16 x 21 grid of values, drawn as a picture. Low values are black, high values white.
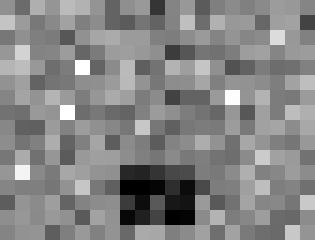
Ninth with the lowest average: bottom middle. Stripes: none. Odd patch: lower, in the bottom middle. Average level on the scale: 50%.
